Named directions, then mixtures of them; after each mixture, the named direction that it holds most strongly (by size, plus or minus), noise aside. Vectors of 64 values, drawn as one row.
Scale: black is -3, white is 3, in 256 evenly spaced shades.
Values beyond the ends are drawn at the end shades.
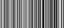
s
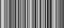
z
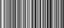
z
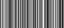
s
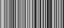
z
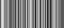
z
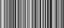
z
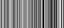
s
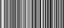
z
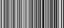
s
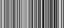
s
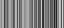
s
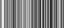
s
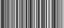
z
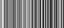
s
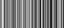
s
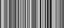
z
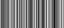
z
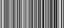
s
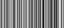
s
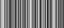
z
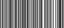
s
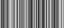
z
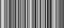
z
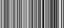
s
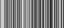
s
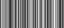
z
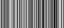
s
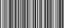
z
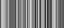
z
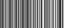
s
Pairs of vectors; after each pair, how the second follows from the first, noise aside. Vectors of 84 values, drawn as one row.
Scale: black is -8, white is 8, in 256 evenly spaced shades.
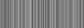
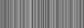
copied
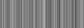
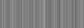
shrunk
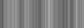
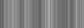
copied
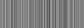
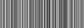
scaled up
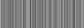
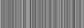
copied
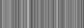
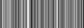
scaled up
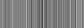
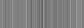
shrunk
